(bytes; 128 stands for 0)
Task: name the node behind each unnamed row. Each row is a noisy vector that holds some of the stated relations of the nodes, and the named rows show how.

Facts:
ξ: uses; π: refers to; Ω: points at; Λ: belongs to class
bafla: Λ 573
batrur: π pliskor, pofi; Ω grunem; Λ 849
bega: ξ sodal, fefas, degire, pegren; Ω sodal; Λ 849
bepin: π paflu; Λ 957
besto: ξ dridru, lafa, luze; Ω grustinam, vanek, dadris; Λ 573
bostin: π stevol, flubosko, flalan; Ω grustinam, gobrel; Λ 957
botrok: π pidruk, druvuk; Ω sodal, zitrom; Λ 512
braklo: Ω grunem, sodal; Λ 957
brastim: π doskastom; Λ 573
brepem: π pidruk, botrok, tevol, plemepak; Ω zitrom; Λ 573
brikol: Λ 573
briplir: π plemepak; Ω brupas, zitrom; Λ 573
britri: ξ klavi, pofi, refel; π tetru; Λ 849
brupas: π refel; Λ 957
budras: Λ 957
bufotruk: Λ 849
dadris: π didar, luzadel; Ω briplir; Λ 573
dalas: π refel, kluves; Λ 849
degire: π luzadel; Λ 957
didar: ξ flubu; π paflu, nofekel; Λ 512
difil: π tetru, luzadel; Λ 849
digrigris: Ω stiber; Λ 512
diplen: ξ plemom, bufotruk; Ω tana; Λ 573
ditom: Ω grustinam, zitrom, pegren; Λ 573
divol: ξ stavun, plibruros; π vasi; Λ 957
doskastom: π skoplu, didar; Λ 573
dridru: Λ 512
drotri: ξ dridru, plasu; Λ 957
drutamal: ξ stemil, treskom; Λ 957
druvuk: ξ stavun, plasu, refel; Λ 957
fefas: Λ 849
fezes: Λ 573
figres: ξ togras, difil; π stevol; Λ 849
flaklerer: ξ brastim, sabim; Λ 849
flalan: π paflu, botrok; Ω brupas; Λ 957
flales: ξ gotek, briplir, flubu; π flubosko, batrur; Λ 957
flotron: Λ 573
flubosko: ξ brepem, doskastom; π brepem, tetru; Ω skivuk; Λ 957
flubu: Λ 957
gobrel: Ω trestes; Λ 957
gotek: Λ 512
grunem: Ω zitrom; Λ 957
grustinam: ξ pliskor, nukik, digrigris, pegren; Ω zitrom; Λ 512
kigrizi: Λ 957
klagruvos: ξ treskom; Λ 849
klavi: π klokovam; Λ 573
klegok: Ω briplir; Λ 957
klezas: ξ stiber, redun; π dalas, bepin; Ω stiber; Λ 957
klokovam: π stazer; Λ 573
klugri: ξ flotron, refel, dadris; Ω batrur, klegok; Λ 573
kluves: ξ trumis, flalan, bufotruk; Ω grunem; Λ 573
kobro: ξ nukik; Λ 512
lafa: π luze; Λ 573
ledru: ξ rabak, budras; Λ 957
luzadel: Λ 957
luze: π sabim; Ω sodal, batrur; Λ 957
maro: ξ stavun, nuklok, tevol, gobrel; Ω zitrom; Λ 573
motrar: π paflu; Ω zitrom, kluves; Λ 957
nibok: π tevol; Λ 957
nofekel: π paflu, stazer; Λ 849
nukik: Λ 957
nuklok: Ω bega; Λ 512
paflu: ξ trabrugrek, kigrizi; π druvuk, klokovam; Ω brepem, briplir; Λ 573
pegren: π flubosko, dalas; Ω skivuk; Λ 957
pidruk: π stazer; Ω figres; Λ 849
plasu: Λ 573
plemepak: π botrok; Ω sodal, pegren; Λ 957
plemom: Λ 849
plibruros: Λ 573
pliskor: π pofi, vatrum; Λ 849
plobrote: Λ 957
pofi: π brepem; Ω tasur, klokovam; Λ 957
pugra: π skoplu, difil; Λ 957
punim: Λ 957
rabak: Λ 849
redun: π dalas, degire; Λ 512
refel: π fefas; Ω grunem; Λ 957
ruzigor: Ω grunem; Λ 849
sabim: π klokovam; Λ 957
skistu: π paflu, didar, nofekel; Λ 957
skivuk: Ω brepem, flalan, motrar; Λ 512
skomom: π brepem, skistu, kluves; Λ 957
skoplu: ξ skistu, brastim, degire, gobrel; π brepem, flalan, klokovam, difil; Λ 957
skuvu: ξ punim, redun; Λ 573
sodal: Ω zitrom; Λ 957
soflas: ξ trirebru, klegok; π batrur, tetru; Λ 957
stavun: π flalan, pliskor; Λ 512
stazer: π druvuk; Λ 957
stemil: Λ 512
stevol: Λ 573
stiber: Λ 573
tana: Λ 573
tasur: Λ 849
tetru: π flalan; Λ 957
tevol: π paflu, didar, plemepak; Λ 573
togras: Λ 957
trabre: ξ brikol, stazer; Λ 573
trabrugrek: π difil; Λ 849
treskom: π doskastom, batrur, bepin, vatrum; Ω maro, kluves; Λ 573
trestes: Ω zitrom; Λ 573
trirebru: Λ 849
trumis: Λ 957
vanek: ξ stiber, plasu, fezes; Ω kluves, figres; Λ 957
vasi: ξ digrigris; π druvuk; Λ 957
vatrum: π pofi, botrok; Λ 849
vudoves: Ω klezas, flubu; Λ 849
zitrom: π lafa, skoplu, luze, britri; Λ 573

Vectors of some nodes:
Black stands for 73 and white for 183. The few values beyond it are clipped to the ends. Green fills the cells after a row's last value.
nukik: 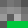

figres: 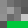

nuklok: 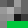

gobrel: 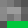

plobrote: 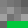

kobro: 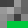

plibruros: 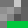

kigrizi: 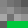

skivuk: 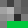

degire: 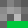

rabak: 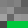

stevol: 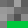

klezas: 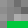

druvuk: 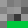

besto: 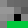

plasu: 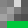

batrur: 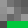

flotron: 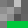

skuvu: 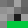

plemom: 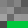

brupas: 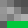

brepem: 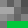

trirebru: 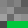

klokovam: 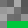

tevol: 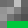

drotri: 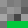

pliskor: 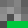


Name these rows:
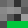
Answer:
bega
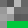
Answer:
redun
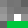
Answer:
flubu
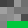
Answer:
digrigris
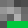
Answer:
pegren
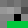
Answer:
maro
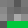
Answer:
vudoves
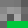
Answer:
skistu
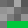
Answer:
tana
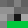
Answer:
diplen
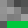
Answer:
grunem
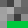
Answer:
didar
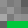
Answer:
punim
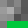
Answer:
dadris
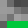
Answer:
flalan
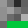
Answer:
flubosko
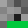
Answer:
vanek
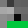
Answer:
botrok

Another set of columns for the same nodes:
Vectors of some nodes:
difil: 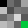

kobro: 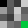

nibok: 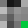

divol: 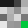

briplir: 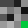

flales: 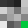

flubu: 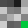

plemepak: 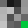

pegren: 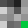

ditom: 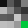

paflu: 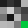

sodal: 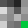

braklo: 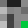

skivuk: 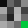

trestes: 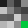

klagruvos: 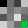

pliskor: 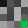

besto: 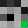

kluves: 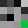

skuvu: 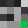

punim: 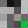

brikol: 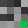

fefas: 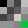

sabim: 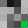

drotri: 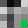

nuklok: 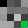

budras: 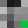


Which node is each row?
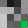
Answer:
luze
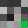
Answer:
plasu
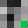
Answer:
refel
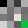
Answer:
grustinam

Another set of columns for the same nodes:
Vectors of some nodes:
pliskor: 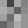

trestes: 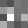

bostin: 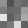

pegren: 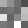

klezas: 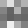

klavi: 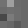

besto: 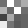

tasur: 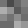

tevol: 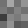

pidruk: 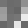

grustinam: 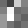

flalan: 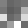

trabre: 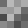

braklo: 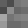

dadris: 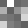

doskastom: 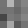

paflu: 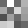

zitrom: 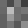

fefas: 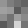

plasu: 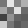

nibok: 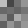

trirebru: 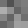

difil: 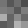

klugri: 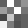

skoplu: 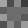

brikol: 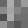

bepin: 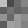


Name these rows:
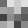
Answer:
skuvu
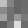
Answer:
brupas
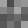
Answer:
divol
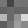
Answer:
motrar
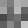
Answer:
drotri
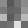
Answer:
pofi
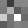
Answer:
nukik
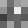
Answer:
druvuk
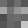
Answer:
klagruvos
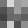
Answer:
didar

